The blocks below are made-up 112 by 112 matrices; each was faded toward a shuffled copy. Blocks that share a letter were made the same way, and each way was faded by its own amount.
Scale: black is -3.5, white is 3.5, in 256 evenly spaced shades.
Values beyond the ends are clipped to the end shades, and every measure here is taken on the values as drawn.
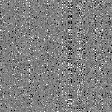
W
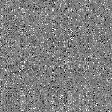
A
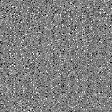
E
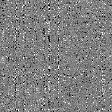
W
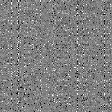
W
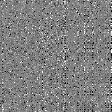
W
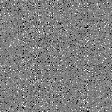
A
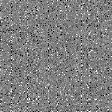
W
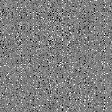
W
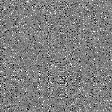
A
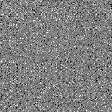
E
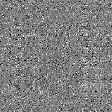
E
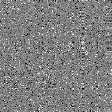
A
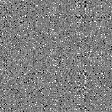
A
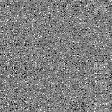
E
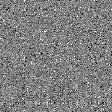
E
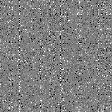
W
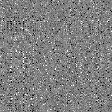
A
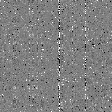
W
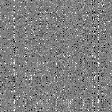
W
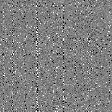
W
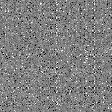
A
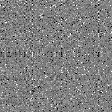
A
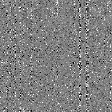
W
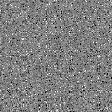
E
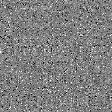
E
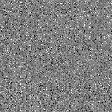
E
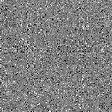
E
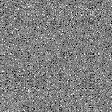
E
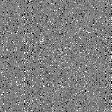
W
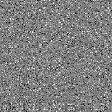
E
